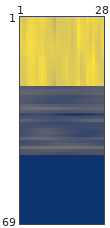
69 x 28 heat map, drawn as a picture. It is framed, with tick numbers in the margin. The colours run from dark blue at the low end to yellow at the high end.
The table splits into 3 rows of 1 panel. Panel 1,1: very high, streaked downward, faint in contrast. Panel 2,1: low, streaked across. Panel 3,1: very low, flat.
